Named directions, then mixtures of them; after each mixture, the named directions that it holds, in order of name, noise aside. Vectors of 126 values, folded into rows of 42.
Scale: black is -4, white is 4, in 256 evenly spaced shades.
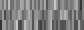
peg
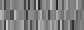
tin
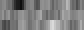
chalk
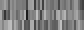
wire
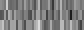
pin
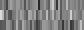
pin, tin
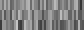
peg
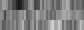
chalk, wire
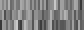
peg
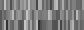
peg, tin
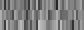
peg, tin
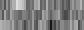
chalk, peg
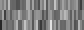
chalk, peg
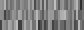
peg, wire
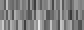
pin, tin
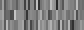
tin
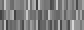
tin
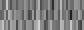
pin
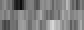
chalk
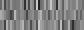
tin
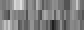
chalk, wire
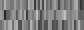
peg, wire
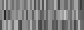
peg, wire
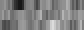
chalk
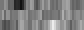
chalk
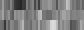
chalk, tin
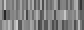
peg, wire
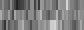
chalk, tin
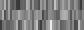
chalk, peg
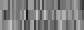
wire
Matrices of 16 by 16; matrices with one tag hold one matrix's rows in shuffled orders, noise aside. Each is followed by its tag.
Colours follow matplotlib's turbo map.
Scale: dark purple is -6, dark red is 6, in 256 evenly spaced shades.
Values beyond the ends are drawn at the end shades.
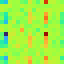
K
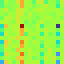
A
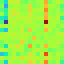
K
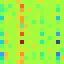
A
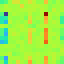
K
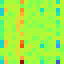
A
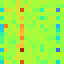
A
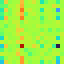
A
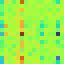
A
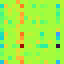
A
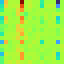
A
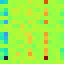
K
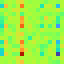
A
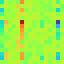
A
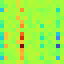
A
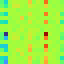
K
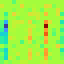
K
